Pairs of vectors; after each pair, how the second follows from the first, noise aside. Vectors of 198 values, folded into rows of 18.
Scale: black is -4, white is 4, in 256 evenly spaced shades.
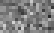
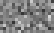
sign-scrambled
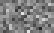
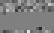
partly zeroed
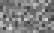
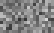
sign-scrambled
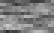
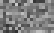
sign-scrambled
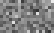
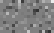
partly zeroed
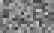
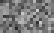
sign-scrambled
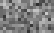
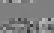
partly zeroed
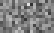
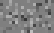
partly zeroed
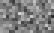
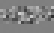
partly zeroed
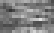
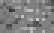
partly zeroed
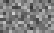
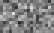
sign-scrambled
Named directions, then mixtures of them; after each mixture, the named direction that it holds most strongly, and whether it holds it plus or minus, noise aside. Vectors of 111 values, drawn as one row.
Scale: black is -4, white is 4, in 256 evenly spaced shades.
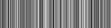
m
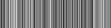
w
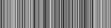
w, plus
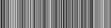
w, plus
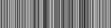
m, minus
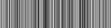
m, minus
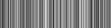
m, plus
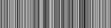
m, minus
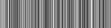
m, minus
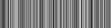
m, plus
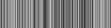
w, plus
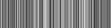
m, plus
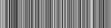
w, minus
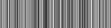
m, minus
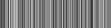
w, plus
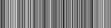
w, plus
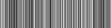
w, minus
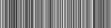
w, minus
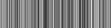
m, minus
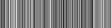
w, plus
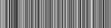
w, minus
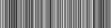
w, minus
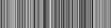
w, plus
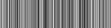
m, minus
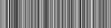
m, minus
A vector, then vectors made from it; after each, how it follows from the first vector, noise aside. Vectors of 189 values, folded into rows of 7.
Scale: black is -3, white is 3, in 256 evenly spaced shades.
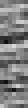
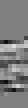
partly zeroed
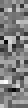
sign-scrambled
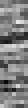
copied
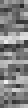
negated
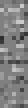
partly zeroed
